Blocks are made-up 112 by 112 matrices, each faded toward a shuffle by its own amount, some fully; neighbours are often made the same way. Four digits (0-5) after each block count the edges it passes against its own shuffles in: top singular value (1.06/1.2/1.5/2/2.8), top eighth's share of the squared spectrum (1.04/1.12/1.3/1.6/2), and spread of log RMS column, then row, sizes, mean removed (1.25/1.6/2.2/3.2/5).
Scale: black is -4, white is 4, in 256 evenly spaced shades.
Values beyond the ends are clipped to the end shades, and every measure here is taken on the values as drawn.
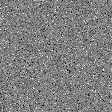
1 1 0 0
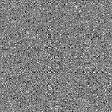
4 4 2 2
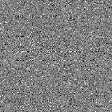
4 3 2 2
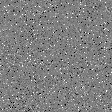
2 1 0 0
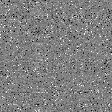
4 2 1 1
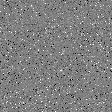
1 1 0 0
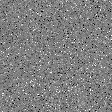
0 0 0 0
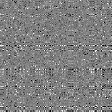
5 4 2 3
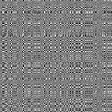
5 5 4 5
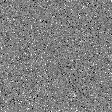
1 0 0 0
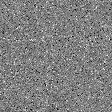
0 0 0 0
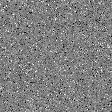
0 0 0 0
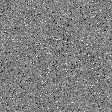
2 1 0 0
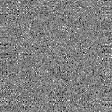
4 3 2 2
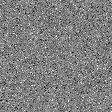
2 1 0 0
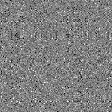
4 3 2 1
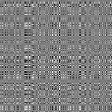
5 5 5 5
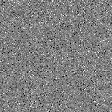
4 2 1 1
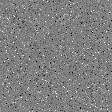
0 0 0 0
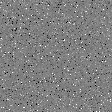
0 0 0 1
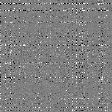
3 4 3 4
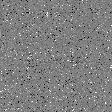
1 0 0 1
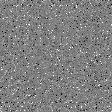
3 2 0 1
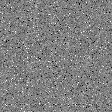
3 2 0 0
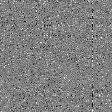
4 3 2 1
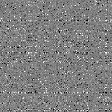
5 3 2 2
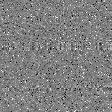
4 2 1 1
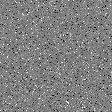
0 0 0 0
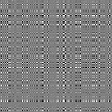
5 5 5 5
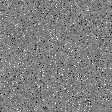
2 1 0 0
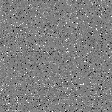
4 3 1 1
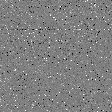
3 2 0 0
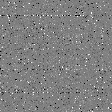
4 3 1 1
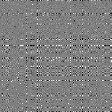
5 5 3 4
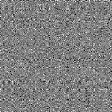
5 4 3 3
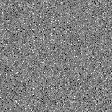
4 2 1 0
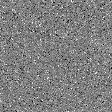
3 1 0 0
